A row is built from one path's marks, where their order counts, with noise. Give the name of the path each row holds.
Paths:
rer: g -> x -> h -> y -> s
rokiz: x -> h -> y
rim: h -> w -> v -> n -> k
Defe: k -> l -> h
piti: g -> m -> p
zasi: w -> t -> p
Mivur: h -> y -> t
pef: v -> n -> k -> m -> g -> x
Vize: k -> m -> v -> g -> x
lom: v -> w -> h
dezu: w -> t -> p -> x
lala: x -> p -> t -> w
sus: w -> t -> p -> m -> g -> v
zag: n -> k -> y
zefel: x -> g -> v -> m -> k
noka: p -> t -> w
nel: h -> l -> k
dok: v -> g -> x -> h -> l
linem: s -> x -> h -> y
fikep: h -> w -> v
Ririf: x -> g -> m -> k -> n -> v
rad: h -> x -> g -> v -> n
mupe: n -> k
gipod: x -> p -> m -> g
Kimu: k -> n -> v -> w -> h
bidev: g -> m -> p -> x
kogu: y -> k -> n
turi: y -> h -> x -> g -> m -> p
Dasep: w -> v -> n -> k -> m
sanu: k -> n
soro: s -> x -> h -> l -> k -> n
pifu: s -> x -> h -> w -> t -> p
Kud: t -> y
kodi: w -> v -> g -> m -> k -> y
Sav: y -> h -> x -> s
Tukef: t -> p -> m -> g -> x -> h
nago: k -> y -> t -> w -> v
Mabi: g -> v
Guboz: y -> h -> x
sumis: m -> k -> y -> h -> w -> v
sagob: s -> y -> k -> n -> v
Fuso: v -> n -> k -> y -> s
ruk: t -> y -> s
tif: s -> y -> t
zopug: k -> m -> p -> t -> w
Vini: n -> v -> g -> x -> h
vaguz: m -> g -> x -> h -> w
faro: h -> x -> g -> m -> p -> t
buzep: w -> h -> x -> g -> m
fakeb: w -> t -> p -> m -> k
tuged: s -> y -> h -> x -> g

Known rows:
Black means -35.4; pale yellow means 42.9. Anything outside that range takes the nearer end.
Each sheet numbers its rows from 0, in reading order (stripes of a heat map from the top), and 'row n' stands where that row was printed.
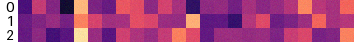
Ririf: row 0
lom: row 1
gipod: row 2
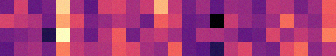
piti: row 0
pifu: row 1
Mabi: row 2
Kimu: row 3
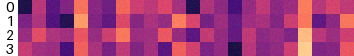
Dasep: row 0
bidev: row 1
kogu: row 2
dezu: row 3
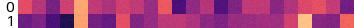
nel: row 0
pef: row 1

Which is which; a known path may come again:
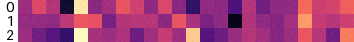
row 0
sagob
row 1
zopug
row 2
tuged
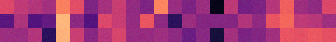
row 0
zasi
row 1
zefel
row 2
nago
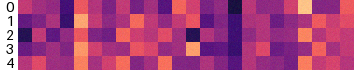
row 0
dezu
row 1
fikep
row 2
Dasep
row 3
lom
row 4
zag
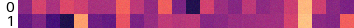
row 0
mupe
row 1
pef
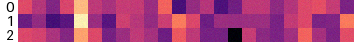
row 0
nel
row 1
gipod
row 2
pifu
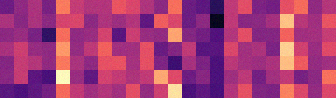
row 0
Kimu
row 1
lala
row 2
Guboz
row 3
soro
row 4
rim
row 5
turi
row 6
vaguz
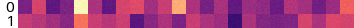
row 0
piti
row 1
Kud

